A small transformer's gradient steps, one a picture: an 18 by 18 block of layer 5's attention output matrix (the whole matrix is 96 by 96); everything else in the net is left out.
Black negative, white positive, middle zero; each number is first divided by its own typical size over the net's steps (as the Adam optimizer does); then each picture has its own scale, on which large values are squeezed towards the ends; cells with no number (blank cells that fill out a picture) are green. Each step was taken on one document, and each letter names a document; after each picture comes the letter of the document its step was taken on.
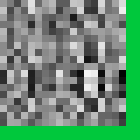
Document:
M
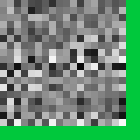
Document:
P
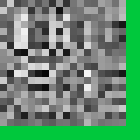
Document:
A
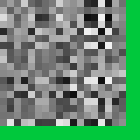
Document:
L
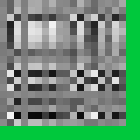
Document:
P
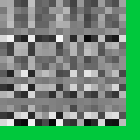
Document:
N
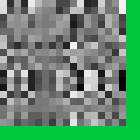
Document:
M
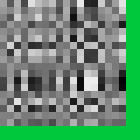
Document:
M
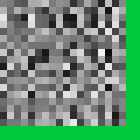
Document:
L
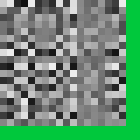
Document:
N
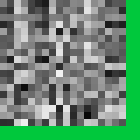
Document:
A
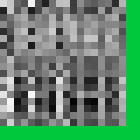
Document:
N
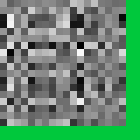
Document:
M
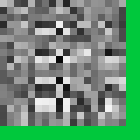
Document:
A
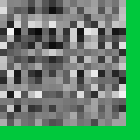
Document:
P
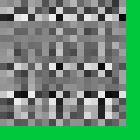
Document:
N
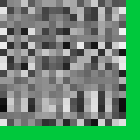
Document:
L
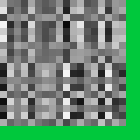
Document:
L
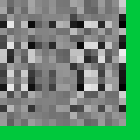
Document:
M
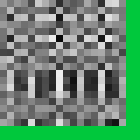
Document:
N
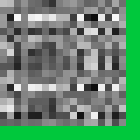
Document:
P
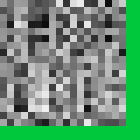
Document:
A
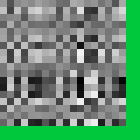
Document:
M
